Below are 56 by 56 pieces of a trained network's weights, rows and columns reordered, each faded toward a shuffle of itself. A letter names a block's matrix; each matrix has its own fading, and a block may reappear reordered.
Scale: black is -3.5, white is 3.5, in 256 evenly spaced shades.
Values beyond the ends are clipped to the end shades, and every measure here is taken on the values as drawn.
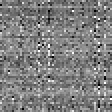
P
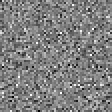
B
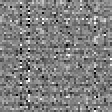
P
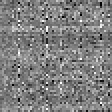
P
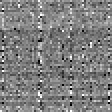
P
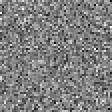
B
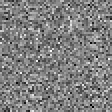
B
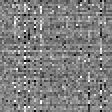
P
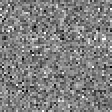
B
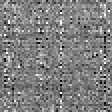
P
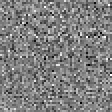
B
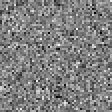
B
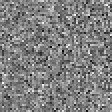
B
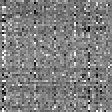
P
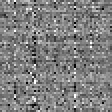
P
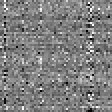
P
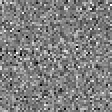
B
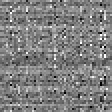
P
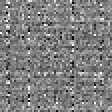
P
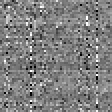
P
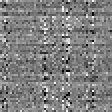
P
